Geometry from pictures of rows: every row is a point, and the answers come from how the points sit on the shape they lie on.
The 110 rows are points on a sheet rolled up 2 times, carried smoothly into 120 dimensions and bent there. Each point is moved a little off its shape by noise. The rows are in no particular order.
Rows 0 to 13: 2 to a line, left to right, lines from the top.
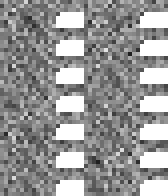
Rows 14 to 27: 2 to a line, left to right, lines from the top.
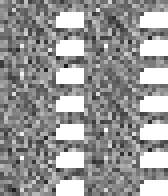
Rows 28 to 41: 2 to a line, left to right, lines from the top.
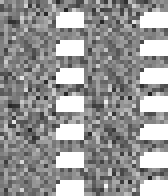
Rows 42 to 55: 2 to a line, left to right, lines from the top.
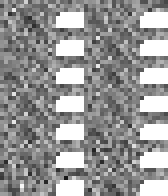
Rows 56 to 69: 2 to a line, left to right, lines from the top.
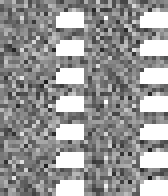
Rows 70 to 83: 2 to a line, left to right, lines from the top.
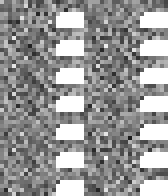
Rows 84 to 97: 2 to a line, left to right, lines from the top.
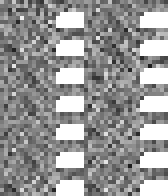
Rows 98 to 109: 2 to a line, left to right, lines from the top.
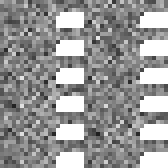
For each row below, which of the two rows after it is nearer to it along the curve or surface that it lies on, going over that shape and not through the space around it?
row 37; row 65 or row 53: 65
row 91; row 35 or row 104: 104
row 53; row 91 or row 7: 91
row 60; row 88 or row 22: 22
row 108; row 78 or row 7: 7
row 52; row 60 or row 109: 60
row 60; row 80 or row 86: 86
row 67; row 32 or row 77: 32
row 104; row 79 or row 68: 79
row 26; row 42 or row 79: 79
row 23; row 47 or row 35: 35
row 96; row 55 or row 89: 89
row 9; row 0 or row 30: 0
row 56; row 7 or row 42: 7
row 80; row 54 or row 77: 77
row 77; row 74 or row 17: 74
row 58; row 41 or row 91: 41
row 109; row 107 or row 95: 95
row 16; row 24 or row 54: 24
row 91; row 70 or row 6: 6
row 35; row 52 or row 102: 102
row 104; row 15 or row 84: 84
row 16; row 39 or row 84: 84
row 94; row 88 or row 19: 19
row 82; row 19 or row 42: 42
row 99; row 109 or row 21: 21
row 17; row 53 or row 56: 53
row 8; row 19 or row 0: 0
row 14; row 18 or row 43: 43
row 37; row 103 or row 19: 103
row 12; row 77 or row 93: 77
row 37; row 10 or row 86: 10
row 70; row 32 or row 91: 32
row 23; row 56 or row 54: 54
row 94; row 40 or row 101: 40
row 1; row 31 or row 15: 15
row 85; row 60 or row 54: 60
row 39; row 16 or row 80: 80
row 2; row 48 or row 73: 48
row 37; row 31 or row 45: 45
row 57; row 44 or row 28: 28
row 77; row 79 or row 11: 79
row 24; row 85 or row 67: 67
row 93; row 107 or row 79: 107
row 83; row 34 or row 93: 93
